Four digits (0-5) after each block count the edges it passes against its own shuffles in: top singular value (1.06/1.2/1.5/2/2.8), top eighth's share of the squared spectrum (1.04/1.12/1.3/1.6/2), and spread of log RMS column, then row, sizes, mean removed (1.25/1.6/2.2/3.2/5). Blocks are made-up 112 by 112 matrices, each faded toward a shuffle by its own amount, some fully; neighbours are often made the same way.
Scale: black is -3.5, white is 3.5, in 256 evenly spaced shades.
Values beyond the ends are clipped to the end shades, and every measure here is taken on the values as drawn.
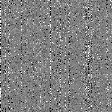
2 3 4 0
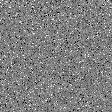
0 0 0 0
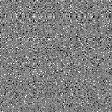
5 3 2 2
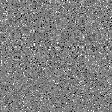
4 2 1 1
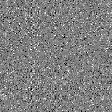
4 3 1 1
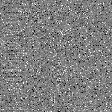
3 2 1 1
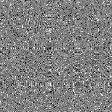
4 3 2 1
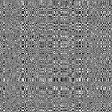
5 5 4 4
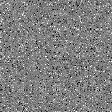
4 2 1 1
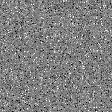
3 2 0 1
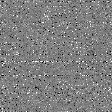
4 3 1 2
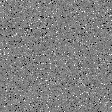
2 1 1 1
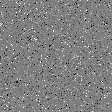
0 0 0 0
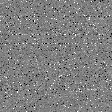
3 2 0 1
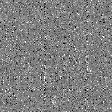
4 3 2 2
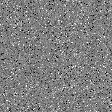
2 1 0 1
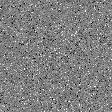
2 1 0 0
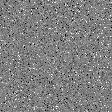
1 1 0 0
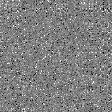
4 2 2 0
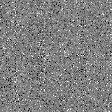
4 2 2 1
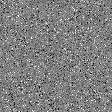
2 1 0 0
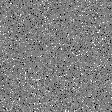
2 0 0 0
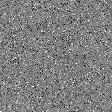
0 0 0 0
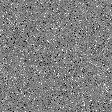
0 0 0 0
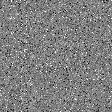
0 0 1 0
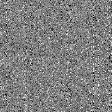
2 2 3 0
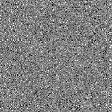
4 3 2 2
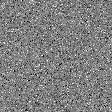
0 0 0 0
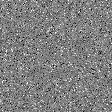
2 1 0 0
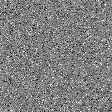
2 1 0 0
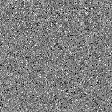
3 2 0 1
